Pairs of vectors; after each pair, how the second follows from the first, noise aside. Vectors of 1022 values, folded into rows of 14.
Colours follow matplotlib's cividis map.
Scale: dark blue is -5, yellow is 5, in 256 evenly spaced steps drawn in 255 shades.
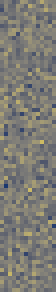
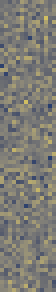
reversed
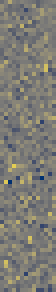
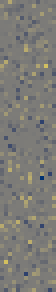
partly zeroed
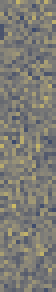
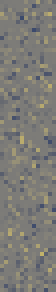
partly zeroed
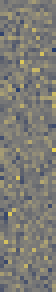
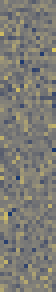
negated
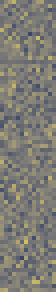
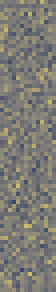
wrapped around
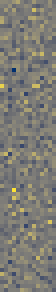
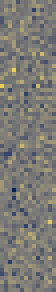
sign-scrambled
